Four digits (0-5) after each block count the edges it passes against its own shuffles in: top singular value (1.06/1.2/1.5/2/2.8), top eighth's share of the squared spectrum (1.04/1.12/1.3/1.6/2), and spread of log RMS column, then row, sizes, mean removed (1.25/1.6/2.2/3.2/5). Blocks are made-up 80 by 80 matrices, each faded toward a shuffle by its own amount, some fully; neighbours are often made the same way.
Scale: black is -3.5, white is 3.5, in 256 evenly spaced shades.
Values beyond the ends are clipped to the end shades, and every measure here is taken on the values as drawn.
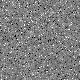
0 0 0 0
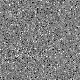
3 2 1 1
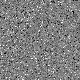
0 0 0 0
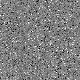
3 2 1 0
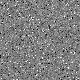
0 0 0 0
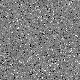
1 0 0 0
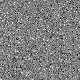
2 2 0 0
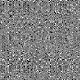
4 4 2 2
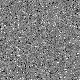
1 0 0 0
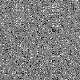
3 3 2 1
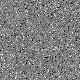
2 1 0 0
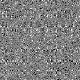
4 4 2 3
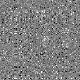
4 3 2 2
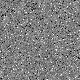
1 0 0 0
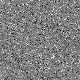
0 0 0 0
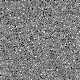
2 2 0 0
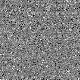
3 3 1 1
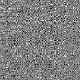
4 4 2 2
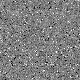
2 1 0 0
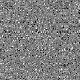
3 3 0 2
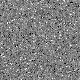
2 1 0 0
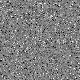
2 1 0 0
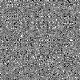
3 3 1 2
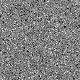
2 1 0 0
